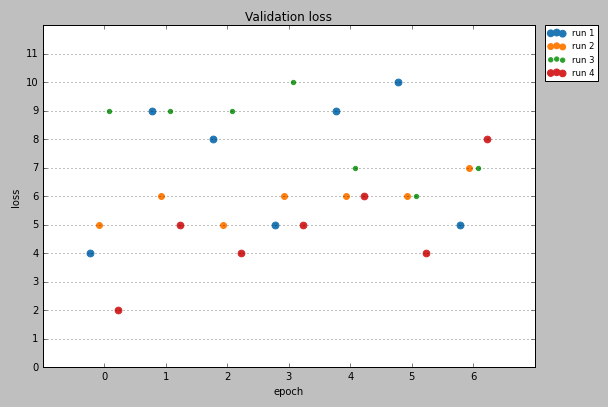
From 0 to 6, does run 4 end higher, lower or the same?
higher
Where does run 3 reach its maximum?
3
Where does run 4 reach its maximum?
6
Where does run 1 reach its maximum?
5
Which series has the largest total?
run 3
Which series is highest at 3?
run 3
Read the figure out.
Title: Validation loss
x-axis: epoch, ticks 0 1 2 3 4 5 6
y-axis: loss, ticks 0 1 2 3 4 5 6 7 8 9 10 11
Legend: run 1, run 2, run 3, run 4
Values:
run 1: 4 9 8 5 9 10 5
run 2: 5 6 5 6 6 6 7
run 3: 9 9 9 10 7 6 7
run 4: 2 5 4 5 6 4 8
